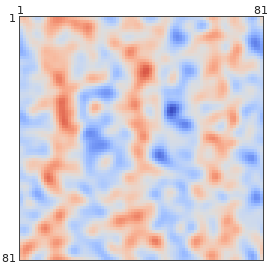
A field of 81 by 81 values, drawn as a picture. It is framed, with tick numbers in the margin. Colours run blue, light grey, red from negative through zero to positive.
No overall slope runs across the table. On average the colour sits 50% of the way up the scale. Stripes running up and down repeat 3 times from left to right. There are no lone odd cells. The histogram is bell-shaped. No seam splits the table.
